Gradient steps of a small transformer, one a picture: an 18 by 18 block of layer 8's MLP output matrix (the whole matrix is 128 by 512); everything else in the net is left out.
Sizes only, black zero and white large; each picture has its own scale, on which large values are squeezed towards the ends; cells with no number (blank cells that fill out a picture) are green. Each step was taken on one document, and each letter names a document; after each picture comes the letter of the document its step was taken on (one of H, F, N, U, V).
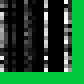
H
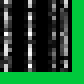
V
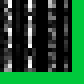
V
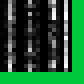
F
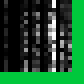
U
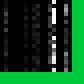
U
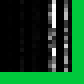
U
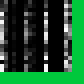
H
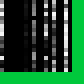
H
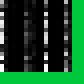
H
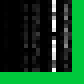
U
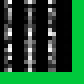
V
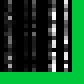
F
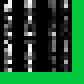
V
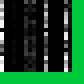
H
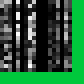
V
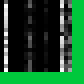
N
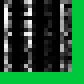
N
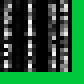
V
